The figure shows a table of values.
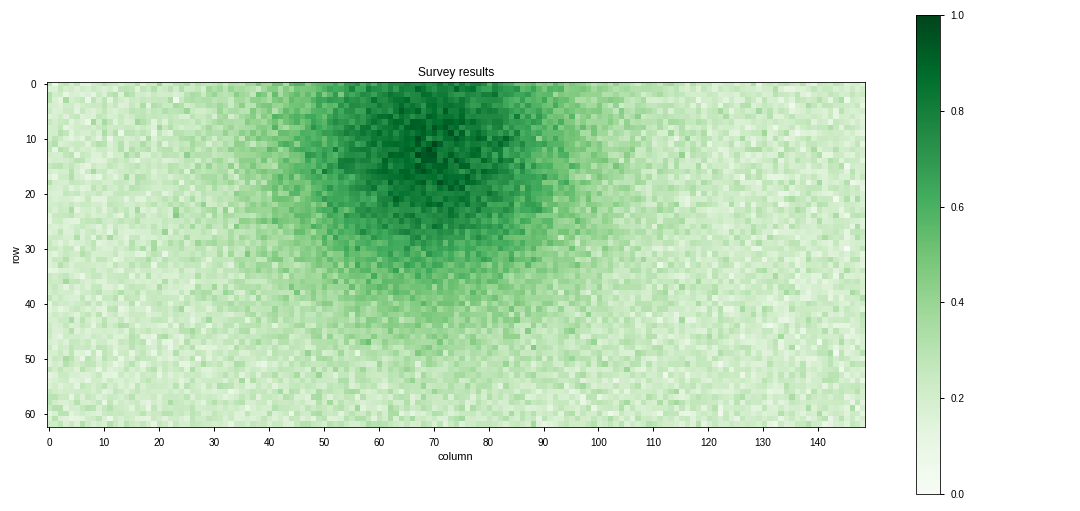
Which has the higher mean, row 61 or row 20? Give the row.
20
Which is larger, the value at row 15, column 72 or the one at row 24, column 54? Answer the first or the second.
the first
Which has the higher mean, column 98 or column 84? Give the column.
84
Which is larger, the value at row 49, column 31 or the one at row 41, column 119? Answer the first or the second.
the first
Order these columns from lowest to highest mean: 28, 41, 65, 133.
133, 28, 41, 65
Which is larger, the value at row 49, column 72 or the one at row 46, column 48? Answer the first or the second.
the second
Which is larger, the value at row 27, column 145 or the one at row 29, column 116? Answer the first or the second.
the second
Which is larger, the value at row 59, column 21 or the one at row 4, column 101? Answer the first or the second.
the second
